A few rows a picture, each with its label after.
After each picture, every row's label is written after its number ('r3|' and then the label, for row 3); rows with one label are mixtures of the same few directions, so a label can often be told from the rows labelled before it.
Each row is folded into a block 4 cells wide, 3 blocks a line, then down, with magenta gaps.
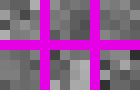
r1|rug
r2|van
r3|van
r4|van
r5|van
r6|rug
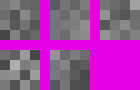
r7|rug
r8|van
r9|rug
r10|rug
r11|van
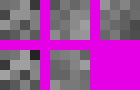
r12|rug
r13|van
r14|van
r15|rug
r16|van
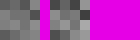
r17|van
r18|van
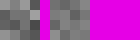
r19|van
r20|rug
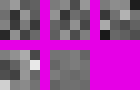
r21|rug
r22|rug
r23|rug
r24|van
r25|rug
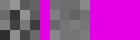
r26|rug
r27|rug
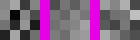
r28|rug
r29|van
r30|van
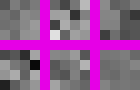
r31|van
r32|rug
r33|van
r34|van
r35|van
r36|van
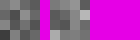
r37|rug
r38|van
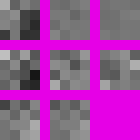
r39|van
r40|rug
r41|van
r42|van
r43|rug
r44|van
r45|van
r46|van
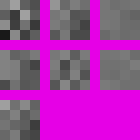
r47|rug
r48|van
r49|van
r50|van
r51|rug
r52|van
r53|van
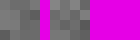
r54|van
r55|van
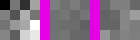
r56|van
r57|van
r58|van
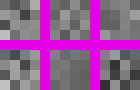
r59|rug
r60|rug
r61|van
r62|rug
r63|van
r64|rug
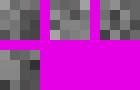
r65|van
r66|rug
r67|rug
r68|van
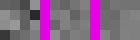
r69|van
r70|rug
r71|van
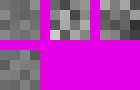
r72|rug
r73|rug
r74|van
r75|rug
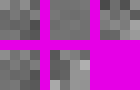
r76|van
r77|rug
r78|van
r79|van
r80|van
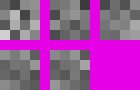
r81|rug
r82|rug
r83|van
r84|van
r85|van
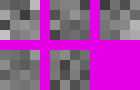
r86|rug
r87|rug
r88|van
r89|rug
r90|rug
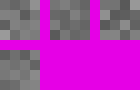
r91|rug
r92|rug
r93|rug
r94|van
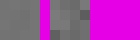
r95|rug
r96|van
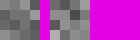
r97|van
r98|rug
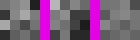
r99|rug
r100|van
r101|rug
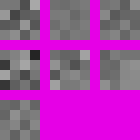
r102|rug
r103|rug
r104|rug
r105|rug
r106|rug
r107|van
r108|rug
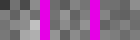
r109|van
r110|rug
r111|rug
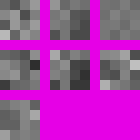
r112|rug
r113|van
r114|rug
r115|van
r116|van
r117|van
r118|van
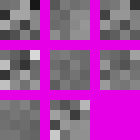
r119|rug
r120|van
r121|rug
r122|rug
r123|rug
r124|rug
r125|van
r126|rug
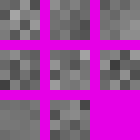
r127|rug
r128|van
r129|van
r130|rug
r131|rug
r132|rug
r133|van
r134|rug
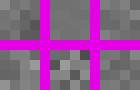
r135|van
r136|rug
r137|van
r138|van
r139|rug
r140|rug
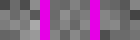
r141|van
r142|rug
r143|van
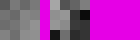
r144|van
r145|van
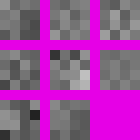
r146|van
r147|rug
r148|rug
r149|rug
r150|van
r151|rug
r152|van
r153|van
